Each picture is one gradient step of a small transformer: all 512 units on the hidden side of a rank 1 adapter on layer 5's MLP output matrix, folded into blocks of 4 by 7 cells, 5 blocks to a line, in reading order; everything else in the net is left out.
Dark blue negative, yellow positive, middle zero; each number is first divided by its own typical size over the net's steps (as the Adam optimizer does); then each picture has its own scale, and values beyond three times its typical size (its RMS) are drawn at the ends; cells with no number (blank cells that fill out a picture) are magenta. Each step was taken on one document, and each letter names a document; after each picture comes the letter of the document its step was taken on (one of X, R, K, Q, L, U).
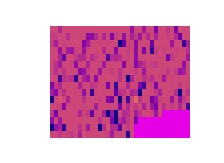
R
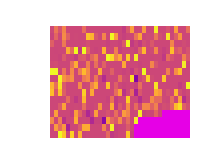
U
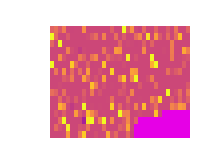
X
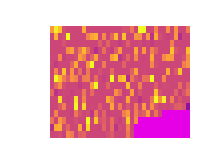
U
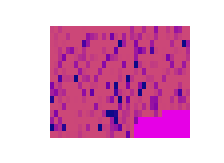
R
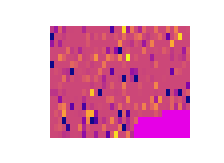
X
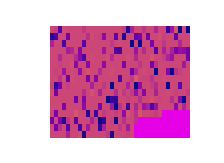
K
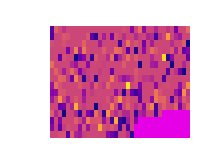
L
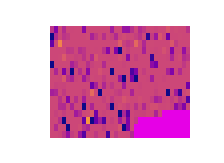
X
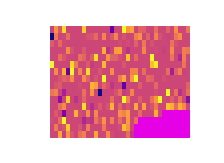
X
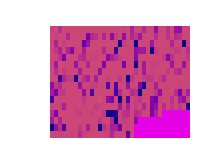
R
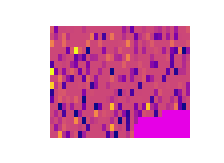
L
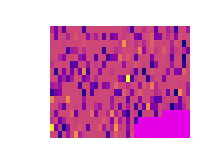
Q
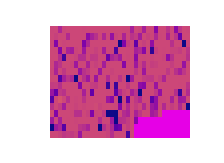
R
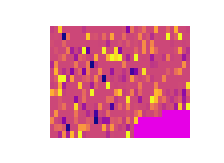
U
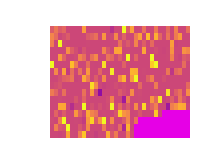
X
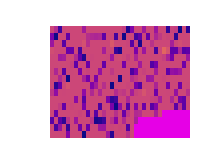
K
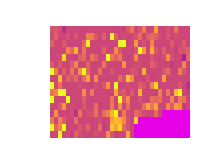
Q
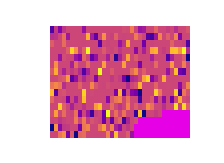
L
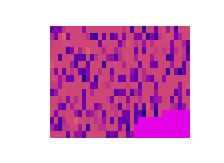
L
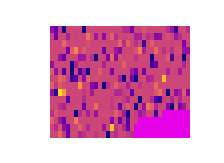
Q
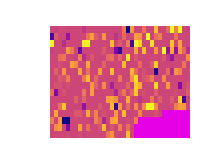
K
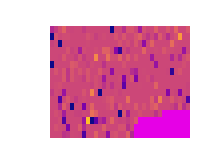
X
